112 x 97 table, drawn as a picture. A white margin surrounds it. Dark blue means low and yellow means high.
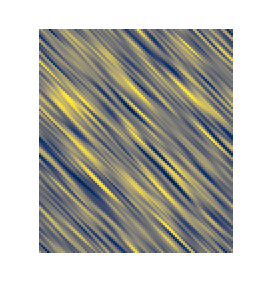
Mirror symmetry: none. Grain: diagonal, down to the right. Slope: none. Average level on the scale: 50%. Odd rows or columns: none.
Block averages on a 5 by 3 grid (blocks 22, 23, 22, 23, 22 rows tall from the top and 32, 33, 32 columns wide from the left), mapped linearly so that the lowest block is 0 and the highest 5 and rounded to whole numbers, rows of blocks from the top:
312 | 523 | 221 | 032 | 121
